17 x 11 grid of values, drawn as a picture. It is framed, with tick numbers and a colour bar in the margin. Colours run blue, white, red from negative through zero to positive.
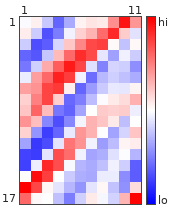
Grain: diagonal, up to the right. Roughest part: bottom left. Average level on the scale: 50%. Slope: none.
